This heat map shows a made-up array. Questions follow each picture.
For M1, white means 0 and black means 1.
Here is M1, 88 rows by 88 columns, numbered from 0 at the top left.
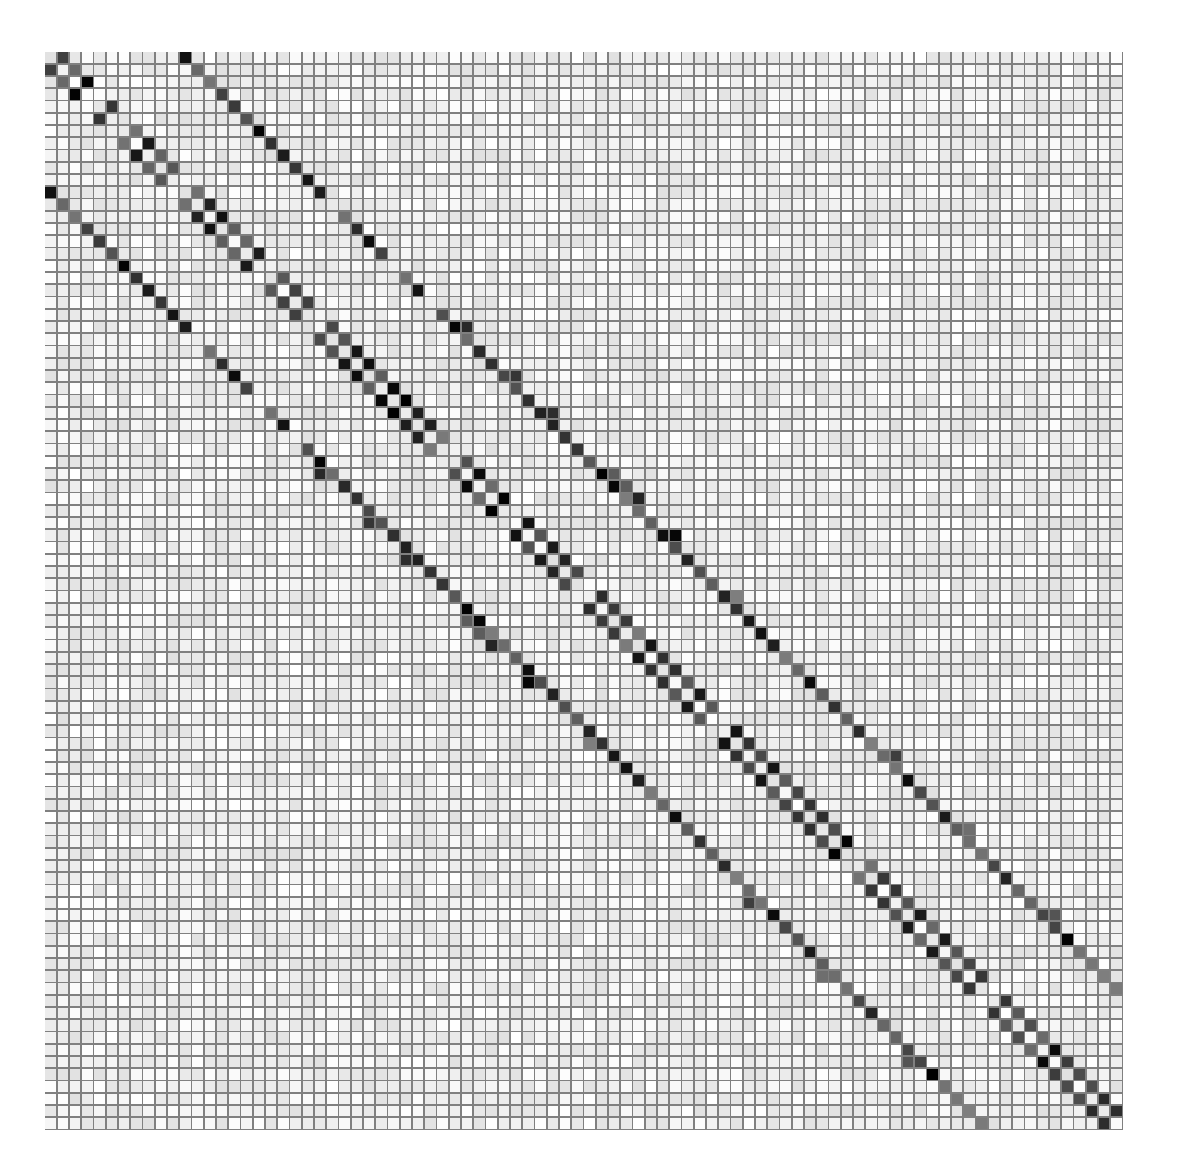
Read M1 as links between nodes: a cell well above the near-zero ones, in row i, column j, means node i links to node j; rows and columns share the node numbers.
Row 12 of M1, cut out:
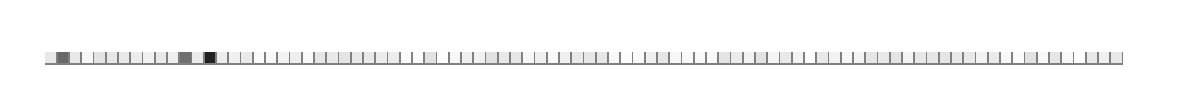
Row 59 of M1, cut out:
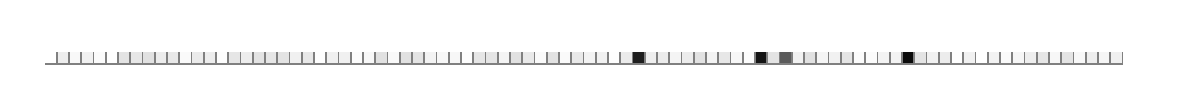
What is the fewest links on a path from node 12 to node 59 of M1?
6
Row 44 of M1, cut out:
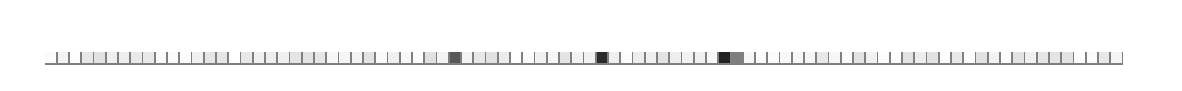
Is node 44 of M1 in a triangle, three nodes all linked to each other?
yes
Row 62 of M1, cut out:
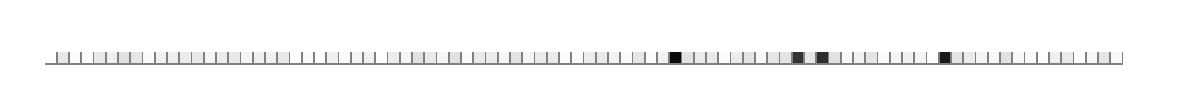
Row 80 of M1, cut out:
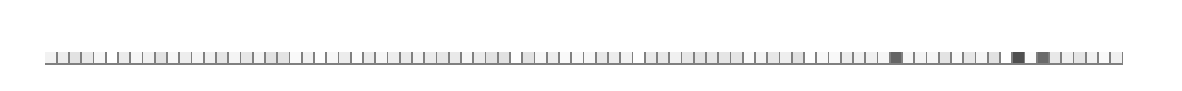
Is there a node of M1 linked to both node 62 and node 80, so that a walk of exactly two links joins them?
no
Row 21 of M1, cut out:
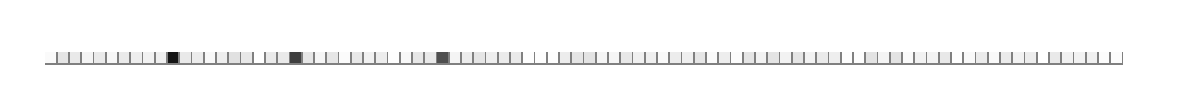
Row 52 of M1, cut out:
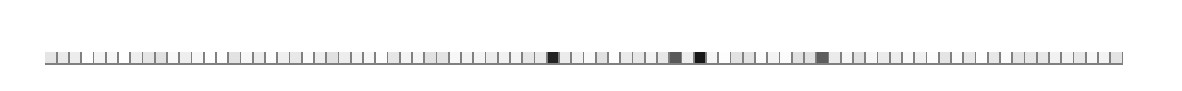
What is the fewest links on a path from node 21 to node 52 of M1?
5
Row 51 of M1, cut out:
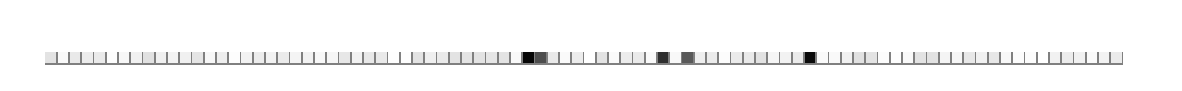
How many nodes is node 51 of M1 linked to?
5
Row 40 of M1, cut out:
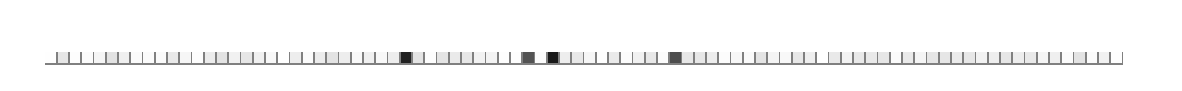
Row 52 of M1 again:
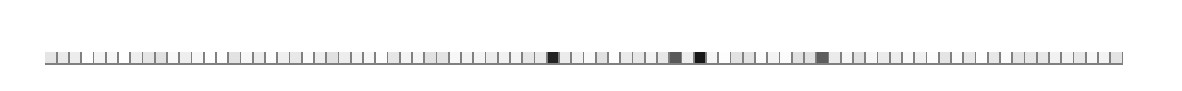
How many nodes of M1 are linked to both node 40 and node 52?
2
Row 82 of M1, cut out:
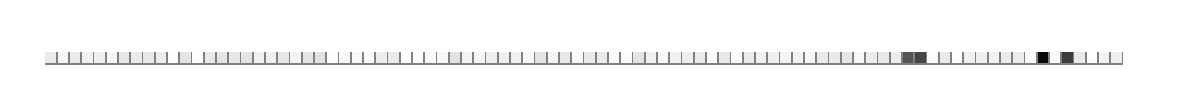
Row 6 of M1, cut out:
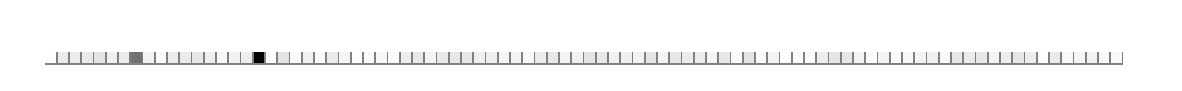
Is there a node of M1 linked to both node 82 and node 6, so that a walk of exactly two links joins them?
no
